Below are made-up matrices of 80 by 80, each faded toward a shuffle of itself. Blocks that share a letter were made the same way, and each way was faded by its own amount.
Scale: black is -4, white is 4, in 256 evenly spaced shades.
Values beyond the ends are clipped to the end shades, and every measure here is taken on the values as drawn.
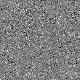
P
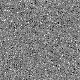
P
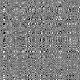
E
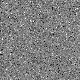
P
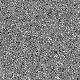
P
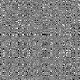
E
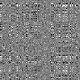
E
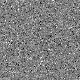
P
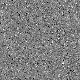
P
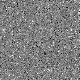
P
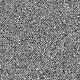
P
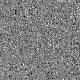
P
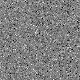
P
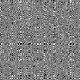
E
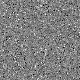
P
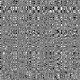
E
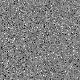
P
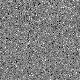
P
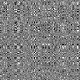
E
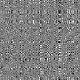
E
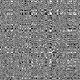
E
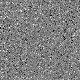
P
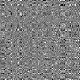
E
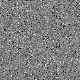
P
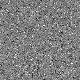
P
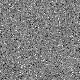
P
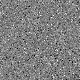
P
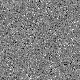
P
